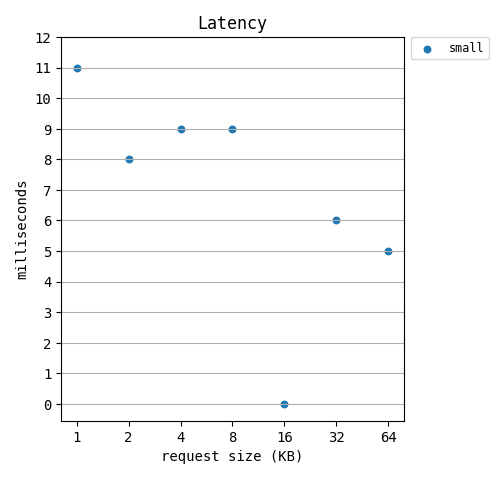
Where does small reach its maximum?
1
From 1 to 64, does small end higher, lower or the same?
lower
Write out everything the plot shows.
Title: Latency
x-axis: request size (KB), ticks 1 2 4 8 16 32 64
y-axis: milliseconds, ticks 0 1 2 3 4 5 6 7 8 9 10 11 12
Legend: small
Values:
small: 11 8 9 9 0 6 5
